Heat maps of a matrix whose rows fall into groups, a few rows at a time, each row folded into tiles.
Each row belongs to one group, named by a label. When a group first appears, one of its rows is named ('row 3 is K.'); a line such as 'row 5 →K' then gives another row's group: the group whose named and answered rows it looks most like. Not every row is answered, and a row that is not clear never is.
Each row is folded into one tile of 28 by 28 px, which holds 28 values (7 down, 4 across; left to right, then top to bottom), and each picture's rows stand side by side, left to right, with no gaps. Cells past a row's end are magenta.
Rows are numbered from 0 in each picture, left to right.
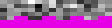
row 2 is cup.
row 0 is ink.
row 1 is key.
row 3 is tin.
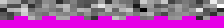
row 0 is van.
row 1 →tin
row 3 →cup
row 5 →ink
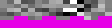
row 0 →van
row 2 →van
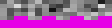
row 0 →cup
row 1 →cup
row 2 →tin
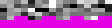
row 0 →ink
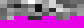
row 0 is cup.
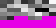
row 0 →cup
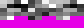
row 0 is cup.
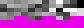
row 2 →van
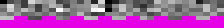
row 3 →van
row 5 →tin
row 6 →key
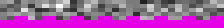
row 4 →ink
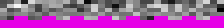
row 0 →cup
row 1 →key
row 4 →tin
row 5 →cup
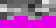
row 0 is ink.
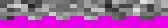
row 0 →cup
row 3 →van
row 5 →key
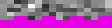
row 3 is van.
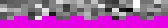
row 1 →ink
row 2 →key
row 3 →cup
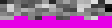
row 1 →cup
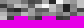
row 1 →cup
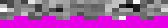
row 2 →ink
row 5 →cup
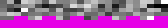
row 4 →tin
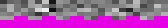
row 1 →van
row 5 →tin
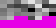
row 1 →ink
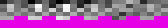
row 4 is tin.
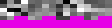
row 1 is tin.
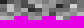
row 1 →ink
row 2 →tin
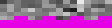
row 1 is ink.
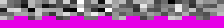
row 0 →van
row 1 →ink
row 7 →van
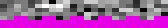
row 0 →tin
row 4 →van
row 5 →ink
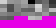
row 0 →key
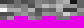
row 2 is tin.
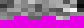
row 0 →tin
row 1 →key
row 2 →van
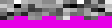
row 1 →ink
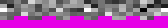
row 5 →van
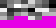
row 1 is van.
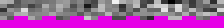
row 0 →van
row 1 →tin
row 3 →tin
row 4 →key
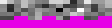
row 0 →key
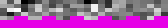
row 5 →ink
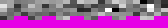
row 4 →ink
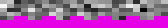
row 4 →cup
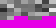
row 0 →ink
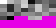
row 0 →key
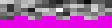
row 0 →key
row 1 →van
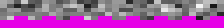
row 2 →cup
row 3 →tin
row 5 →cup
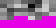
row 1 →tin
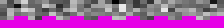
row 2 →tin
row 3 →cup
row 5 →cup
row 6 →van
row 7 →tin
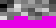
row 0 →tin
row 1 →van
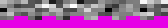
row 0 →ink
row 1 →cup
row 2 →cup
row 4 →tin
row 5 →ink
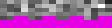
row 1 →cup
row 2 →key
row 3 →cup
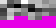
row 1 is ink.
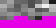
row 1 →cup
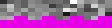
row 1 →van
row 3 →ink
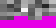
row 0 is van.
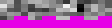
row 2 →van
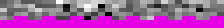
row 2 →key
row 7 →ink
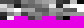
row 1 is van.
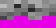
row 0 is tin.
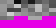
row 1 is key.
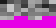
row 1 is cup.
